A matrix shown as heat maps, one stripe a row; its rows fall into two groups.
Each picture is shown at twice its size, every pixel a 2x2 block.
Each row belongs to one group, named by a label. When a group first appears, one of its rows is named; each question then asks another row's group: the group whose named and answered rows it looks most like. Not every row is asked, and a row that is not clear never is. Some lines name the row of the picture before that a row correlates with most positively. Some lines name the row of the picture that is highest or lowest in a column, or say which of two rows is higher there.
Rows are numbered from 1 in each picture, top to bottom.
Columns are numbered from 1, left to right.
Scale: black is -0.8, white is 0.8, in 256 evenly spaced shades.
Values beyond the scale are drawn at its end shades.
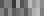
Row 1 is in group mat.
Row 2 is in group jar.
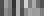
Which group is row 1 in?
mat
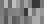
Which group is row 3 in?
jar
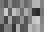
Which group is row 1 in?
jar
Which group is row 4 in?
mat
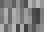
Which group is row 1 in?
mat
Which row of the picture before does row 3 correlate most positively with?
2
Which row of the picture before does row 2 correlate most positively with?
2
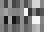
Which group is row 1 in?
jar
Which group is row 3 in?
jar
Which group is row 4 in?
jar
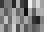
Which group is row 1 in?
mat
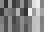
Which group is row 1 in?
jar
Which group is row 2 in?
mat
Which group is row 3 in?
jar
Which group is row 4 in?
jar
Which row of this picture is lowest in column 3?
2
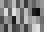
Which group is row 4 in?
jar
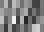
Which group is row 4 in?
jar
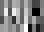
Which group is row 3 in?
mat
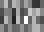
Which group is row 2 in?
mat
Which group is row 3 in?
mat
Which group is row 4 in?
jar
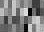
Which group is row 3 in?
jar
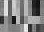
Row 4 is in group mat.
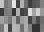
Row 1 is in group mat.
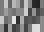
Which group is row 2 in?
mat
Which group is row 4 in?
jar
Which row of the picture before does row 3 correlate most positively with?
1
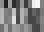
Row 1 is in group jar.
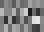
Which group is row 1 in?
mat
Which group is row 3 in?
jar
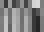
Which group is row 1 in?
jar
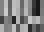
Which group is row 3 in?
mat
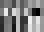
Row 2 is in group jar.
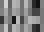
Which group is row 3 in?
mat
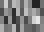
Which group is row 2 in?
mat
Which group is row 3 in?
jar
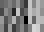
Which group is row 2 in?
mat
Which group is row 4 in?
jar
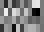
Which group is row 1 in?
jar
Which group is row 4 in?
mat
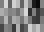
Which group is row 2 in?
mat
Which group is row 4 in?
mat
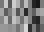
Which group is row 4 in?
mat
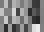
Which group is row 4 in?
jar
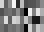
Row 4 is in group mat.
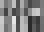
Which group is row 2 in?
jar
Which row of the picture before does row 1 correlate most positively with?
1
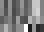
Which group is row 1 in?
jar
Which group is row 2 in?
jar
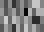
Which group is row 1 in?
jar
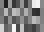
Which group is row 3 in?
jar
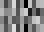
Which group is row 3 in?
jar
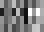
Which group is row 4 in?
jar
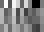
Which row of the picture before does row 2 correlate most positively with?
1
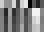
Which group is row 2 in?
jar
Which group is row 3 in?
jar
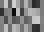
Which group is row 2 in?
mat
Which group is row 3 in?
jar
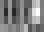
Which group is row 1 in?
jar
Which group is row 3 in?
jar
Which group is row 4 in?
mat
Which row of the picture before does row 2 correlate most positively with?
3
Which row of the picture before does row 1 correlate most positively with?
3
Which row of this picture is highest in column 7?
4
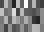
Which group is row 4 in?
jar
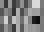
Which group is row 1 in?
jar
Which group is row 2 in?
mat
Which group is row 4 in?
mat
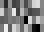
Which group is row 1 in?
jar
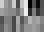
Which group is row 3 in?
mat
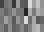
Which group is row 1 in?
mat
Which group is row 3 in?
mat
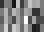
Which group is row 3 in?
mat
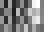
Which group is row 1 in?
jar
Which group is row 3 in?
jar
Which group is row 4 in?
mat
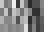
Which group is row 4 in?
mat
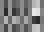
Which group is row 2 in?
jar
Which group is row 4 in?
jar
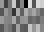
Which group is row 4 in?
mat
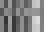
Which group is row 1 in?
jar
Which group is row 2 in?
mat
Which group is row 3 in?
jar
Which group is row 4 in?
jar
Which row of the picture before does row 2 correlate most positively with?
2
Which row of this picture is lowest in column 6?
2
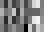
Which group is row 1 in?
jar
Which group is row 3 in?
jar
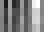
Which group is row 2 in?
jar
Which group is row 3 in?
jar
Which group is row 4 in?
jar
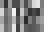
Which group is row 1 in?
jar
